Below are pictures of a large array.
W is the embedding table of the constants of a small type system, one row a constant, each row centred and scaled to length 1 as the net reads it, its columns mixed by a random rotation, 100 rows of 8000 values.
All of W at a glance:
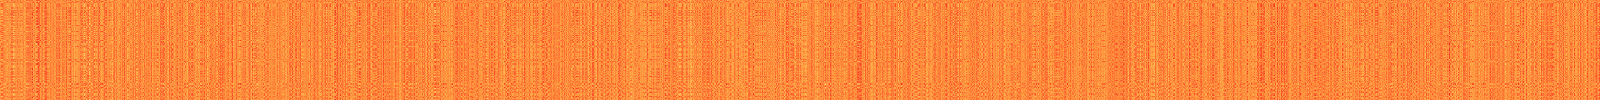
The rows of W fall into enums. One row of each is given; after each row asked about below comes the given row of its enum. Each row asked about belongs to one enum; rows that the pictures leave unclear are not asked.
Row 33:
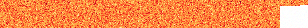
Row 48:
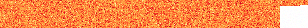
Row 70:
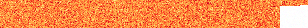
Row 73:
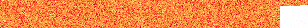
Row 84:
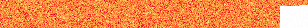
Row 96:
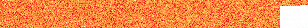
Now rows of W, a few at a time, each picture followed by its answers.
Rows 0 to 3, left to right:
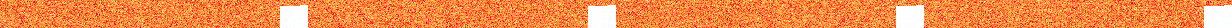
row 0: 73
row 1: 84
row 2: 96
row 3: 70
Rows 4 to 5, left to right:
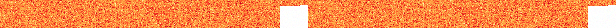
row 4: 48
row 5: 48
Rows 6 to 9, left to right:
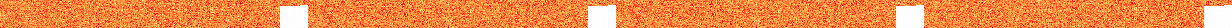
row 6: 48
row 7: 73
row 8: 73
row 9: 70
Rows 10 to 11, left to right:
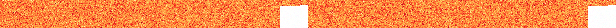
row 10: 96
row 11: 73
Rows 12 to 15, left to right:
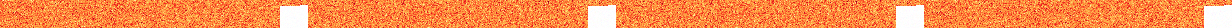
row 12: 96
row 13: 33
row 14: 33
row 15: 96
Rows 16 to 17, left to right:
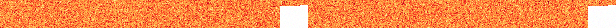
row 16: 70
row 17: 33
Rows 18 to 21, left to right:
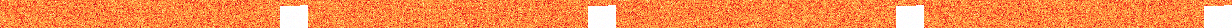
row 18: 73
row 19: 48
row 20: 96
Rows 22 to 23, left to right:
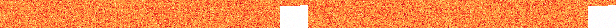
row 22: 48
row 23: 73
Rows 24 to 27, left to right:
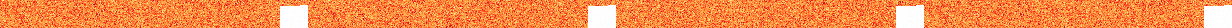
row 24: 73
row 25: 84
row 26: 70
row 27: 73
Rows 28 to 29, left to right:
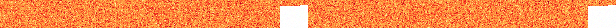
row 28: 48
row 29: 33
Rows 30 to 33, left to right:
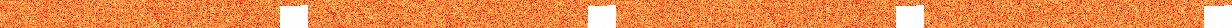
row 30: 48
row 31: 84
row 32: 48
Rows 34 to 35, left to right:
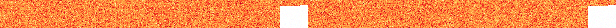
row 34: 48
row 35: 96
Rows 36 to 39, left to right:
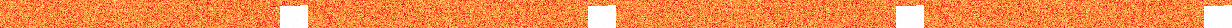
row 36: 70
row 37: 73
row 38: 48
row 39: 73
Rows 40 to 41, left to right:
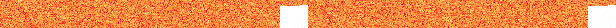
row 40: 84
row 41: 73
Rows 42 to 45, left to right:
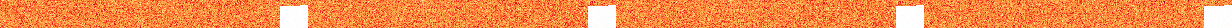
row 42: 73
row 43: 70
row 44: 70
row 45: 33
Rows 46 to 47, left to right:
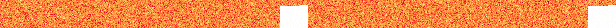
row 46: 84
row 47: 33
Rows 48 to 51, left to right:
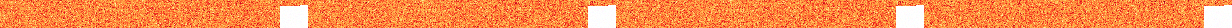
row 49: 70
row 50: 70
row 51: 33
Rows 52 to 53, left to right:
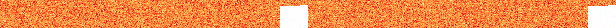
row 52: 73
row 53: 48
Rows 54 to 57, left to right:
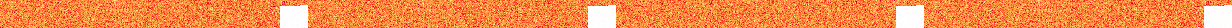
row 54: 70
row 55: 48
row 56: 33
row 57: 70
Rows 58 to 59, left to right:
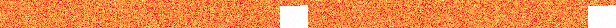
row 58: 48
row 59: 96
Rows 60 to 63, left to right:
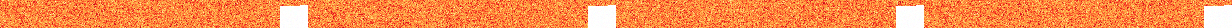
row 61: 84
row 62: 70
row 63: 73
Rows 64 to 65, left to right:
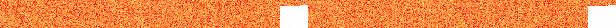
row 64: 73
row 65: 48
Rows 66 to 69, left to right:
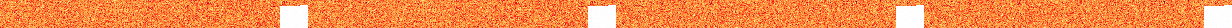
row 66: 70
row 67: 70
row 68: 33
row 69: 33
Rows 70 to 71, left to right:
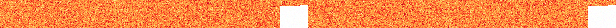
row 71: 73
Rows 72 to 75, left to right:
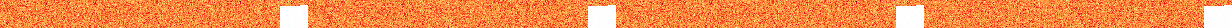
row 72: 33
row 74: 33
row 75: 48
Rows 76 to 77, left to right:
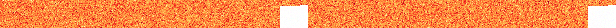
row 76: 96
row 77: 33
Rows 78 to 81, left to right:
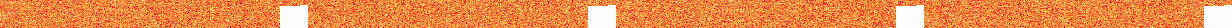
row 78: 48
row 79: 33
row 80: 70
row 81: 73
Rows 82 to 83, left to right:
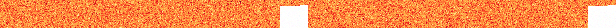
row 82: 33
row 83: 84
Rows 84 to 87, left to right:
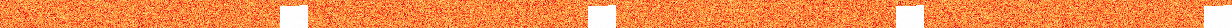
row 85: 73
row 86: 70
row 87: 84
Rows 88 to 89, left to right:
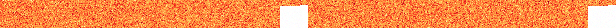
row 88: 96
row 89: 33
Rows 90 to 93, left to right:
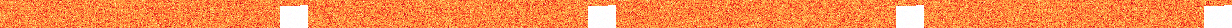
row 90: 48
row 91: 73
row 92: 96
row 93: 70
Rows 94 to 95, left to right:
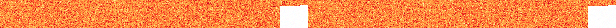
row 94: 70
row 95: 48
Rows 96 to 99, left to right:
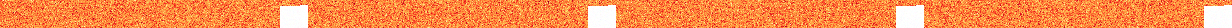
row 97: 33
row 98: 48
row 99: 73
